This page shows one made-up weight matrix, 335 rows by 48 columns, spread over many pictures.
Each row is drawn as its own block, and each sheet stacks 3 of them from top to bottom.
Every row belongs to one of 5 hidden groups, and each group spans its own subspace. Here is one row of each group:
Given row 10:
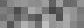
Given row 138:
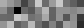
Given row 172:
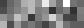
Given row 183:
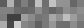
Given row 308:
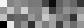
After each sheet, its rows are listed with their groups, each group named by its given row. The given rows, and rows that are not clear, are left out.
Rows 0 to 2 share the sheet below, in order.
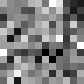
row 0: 138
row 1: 10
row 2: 183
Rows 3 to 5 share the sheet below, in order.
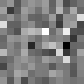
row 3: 10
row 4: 172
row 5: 172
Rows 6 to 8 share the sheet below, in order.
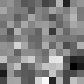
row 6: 172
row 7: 183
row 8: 138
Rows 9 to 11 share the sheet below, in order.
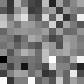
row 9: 183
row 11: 308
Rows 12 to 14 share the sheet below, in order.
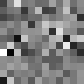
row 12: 10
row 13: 308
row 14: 308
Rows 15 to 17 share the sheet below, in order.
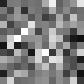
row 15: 308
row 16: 138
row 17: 138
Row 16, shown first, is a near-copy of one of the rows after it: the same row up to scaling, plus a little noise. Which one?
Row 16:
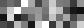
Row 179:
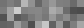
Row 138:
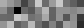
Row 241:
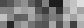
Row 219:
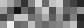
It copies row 179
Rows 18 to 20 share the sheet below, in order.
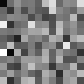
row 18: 308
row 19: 308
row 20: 10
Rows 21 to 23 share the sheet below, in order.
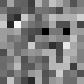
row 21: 183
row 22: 172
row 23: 10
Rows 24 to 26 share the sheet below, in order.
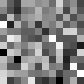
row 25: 10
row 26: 10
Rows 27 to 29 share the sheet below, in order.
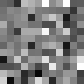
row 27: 172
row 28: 172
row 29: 308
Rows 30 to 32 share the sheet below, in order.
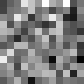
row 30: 172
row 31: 138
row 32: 308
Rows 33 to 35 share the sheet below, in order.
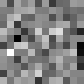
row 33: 183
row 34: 138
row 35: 308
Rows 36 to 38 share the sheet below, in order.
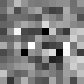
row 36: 10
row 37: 172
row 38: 138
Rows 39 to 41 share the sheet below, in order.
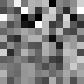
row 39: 308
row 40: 10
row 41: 138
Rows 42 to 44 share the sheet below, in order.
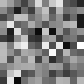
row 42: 138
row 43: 183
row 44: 183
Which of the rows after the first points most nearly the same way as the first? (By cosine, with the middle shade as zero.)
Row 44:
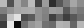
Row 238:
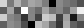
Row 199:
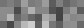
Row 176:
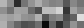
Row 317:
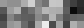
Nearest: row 238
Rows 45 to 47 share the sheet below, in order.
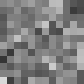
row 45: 138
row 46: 138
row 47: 308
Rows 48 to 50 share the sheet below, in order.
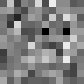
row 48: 183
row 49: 172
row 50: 172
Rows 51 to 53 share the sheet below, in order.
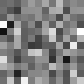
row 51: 308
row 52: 308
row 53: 172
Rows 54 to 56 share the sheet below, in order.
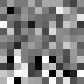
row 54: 10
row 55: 183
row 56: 183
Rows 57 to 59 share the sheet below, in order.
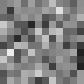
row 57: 10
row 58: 138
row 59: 308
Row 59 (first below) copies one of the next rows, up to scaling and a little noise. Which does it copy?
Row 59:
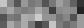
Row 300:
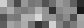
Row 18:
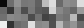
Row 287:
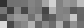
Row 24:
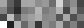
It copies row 300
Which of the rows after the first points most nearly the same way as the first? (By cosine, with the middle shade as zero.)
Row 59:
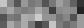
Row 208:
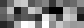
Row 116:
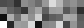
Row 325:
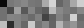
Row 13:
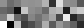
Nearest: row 116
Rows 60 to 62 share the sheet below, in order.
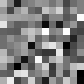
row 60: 10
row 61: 172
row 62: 138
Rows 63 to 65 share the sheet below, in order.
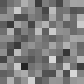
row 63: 138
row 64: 183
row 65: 308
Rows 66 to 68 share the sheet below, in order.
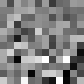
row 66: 183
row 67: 138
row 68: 172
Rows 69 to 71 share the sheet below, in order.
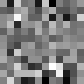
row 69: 183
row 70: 183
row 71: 10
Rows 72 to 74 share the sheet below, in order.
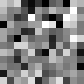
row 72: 172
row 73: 138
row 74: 308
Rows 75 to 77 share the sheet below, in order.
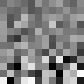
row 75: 183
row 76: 138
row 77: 10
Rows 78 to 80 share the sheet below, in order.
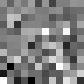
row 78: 183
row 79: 172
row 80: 10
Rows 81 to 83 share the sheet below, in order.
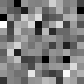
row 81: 308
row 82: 183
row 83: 172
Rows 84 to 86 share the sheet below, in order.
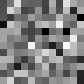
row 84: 10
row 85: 172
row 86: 138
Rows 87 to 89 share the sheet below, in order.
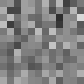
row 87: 10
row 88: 183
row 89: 183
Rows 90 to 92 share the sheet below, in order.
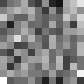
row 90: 138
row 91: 138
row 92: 10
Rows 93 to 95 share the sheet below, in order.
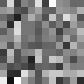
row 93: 183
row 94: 308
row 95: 183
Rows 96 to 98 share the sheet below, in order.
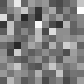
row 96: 308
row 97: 183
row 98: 10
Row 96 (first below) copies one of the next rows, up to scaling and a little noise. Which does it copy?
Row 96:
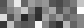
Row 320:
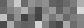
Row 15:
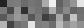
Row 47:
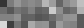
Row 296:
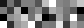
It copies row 320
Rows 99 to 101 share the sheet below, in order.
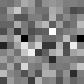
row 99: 138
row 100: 308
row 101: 308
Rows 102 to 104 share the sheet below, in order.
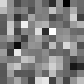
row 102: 172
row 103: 183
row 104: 138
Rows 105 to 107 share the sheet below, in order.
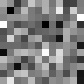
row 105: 10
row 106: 10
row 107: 138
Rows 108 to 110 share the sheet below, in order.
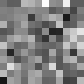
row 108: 172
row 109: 138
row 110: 10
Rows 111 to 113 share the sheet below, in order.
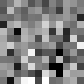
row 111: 10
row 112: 10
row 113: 10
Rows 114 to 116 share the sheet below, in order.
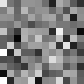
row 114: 308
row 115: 308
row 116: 308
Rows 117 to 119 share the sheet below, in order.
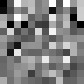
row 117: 172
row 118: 183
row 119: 172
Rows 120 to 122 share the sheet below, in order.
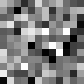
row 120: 138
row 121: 172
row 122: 308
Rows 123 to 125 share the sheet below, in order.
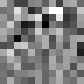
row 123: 10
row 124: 138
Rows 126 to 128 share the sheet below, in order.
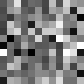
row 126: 10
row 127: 10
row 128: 10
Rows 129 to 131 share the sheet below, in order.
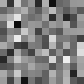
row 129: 183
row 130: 138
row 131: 172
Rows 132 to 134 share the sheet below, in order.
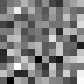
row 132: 138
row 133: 10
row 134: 138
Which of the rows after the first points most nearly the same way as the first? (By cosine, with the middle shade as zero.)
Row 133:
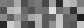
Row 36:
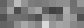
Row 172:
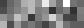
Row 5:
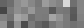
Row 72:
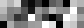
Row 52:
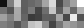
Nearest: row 52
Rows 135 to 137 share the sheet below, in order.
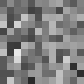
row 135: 183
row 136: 183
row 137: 10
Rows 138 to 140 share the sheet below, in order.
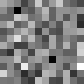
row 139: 138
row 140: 308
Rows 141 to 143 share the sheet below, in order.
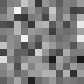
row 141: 138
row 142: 308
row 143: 308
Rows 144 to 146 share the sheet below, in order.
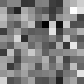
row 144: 138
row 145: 308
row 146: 10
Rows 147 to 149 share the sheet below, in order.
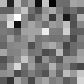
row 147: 183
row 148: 172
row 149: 138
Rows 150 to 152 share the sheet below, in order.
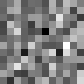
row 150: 10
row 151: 172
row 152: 138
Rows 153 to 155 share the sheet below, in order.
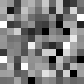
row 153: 10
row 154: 172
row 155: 308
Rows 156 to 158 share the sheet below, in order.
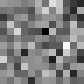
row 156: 138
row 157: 172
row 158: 308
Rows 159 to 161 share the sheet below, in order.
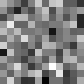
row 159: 138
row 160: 308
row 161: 10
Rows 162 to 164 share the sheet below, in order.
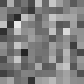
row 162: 183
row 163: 172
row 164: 10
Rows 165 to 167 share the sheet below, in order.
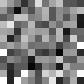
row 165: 138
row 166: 10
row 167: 183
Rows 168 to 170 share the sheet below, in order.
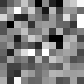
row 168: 138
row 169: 10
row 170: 183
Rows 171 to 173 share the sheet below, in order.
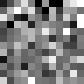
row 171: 138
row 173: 308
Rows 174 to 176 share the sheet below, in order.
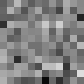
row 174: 10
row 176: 10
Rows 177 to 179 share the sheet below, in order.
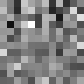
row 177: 10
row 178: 10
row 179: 138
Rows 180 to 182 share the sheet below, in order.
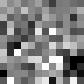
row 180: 308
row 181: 183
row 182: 138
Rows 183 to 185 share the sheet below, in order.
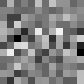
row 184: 138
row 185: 138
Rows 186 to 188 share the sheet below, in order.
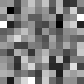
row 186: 10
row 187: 138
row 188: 10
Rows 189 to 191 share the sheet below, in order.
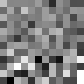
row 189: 308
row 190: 138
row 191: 138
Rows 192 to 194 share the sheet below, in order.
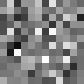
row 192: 183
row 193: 183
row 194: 172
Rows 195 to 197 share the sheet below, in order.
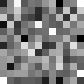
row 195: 308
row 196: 308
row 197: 10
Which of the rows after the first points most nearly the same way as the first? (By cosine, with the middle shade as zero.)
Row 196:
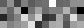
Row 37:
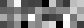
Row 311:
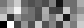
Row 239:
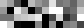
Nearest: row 239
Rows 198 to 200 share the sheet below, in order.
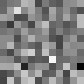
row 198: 138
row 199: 10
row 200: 308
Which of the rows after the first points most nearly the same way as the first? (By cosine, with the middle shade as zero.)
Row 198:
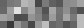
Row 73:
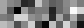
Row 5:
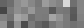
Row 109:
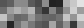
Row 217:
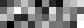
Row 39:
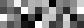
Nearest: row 217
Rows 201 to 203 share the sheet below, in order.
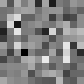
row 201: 183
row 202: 172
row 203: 172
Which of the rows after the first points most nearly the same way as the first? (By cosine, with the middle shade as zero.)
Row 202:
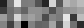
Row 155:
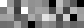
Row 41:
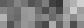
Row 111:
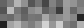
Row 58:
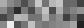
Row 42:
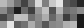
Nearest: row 41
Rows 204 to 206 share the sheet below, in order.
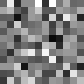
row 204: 183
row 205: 10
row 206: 308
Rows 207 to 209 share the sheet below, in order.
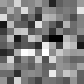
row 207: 308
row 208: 10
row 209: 183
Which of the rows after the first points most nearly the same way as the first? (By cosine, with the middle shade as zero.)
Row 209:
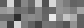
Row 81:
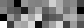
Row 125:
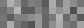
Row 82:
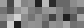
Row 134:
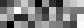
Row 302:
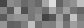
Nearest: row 81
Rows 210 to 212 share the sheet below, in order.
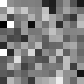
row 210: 308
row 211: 308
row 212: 10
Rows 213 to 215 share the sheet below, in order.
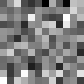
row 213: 172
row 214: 138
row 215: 183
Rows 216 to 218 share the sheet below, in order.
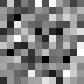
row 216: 183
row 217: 138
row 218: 172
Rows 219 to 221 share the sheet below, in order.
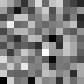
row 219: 138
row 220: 10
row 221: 308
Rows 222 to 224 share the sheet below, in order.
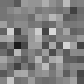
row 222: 172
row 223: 183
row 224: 138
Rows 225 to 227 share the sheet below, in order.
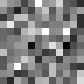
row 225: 138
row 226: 172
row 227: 138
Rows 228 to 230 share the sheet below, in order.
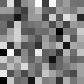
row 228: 183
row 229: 308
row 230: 308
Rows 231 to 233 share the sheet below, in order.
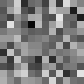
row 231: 10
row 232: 308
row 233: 183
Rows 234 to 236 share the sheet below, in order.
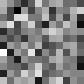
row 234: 138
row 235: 308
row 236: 308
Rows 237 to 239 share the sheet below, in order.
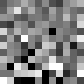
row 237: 138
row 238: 308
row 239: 10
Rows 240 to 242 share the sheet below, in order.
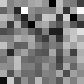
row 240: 308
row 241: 138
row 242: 308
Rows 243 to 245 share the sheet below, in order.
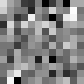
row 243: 172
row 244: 183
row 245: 183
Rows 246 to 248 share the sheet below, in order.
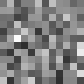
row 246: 183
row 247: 138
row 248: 10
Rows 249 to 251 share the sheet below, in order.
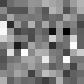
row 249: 308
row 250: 172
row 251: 172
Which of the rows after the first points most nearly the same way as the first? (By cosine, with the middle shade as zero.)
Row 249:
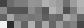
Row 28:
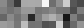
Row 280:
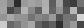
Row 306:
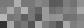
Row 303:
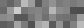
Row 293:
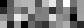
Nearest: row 293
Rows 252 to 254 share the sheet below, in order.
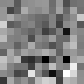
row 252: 10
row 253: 172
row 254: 172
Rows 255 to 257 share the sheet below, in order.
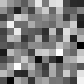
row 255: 138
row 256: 10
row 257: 138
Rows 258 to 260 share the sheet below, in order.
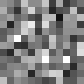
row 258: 10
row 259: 138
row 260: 172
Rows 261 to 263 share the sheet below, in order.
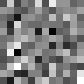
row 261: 183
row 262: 183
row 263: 138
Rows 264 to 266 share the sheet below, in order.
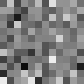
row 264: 183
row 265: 10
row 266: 308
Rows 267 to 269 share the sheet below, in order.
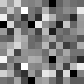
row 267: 308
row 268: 183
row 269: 308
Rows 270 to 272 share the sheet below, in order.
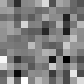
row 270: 172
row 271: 172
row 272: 172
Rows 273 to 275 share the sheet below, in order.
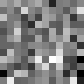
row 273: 308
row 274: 10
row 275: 138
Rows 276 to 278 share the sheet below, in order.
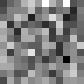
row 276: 172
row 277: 10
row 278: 172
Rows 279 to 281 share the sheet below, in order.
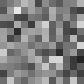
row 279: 138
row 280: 10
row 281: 138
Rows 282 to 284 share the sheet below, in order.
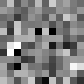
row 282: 183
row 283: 183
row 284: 138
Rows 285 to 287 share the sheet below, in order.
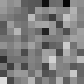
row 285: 172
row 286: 172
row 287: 308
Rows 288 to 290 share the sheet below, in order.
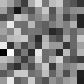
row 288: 138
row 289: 308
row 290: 138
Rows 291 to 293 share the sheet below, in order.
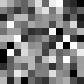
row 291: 138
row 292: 308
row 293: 172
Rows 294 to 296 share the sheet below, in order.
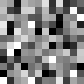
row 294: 10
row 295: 183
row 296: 308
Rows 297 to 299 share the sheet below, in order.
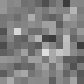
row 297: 172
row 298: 10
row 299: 138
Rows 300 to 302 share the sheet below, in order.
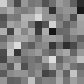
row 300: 308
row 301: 183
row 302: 308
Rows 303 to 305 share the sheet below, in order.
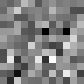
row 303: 138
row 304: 172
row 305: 183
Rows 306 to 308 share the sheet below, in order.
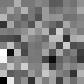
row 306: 308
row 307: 308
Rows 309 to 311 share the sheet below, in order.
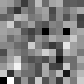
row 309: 138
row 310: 172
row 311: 308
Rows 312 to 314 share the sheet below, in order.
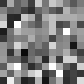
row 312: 183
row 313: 172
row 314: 10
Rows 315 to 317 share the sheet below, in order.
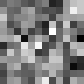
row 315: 138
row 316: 308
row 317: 138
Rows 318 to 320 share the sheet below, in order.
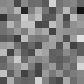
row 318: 308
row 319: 308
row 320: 308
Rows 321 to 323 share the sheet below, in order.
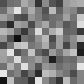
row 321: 138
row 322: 138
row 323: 308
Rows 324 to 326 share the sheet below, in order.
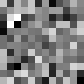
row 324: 183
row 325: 308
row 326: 138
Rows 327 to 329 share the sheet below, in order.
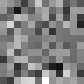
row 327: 138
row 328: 183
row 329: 10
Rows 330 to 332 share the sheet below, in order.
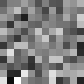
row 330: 138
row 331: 138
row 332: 183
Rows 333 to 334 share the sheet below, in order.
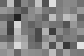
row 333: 183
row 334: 183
